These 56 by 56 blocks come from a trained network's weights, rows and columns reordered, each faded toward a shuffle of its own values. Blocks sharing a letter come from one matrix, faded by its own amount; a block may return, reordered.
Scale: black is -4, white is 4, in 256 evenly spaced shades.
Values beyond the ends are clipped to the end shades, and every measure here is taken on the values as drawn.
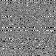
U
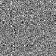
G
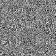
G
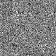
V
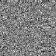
G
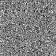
V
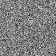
V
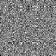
G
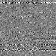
U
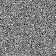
V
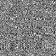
G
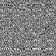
G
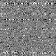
U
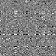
U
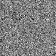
V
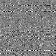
U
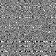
U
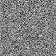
V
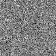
V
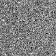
V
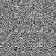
G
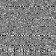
U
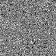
V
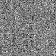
V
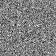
V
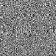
G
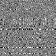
U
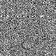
V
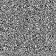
V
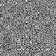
G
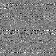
U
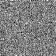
V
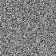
V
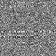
G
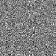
G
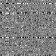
U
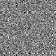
G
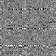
U
